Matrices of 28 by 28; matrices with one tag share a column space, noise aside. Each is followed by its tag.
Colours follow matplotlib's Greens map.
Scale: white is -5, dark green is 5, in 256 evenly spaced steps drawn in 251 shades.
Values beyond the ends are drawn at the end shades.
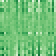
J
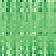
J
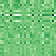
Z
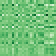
Z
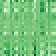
J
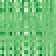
J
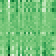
J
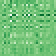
Z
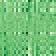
J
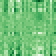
J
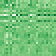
Z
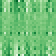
J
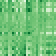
J
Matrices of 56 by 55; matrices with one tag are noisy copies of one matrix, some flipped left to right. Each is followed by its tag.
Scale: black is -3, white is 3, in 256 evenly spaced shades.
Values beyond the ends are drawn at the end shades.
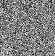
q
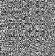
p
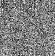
q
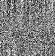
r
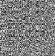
p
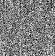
q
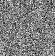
q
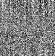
r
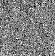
q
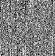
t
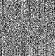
t
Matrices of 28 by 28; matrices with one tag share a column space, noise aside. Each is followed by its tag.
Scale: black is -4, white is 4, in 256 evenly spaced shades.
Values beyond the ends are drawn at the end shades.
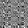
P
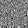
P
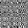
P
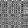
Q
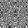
P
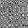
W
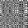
Q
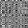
Q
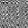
W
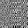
P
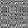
W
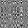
W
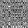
P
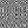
W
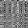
Q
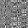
P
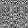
W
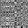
P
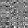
P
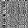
Q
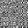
P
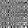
P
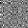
W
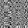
P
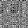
Q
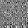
P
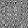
W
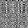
Q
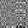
P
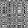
Q
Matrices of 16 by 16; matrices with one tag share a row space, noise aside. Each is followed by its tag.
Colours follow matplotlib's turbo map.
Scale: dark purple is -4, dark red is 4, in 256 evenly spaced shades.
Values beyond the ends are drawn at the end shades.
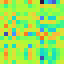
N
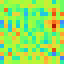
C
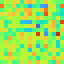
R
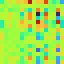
R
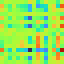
R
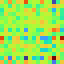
C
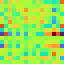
C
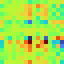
R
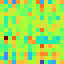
N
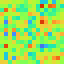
N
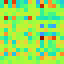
N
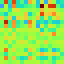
N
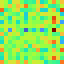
C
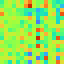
R
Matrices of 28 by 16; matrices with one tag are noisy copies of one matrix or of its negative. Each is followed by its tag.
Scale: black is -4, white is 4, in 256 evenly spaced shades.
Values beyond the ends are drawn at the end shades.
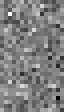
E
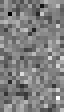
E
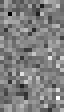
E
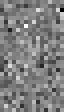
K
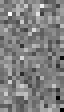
E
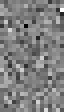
K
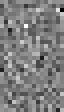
K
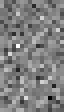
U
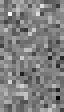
E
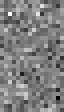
E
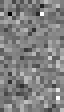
E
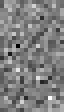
U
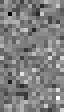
E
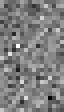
U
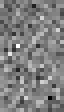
U
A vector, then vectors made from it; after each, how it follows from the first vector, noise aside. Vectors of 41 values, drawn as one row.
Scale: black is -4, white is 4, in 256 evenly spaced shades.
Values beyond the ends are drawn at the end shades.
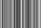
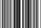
scaled up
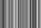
wrapped around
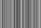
shrunk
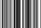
scaled up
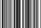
scaled up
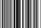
scaled up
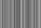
shrunk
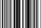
scaled up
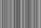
shrunk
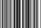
scaled up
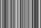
wrapped around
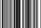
scaled up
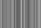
shrunk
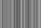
shrunk
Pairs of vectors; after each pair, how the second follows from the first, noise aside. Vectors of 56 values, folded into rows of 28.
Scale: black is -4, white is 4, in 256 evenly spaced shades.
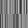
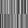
sign-scrambled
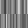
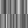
copied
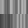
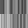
negated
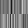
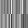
sign-scrambled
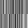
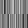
negated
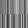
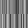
negated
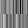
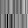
reversed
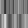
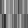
negated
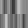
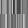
sign-scrambled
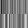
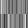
sign-scrambled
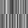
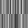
reversed
